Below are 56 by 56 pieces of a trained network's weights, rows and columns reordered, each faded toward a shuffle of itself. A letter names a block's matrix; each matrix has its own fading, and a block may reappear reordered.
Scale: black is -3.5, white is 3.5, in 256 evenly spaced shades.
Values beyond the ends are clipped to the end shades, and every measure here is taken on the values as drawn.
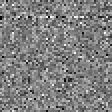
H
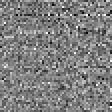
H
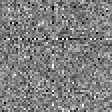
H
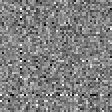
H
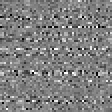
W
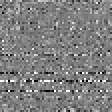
W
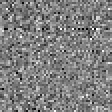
H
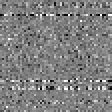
W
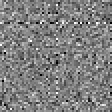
H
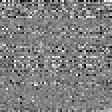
W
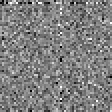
H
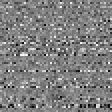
W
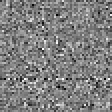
H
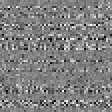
W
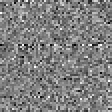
H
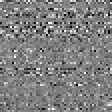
W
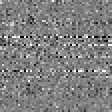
W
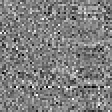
H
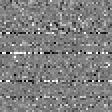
W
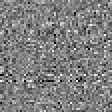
H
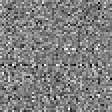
H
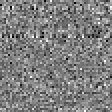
H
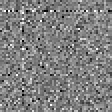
H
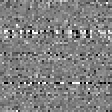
W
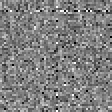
H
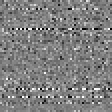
W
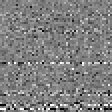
W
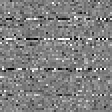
W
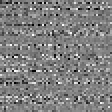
W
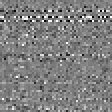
W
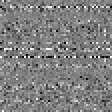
W
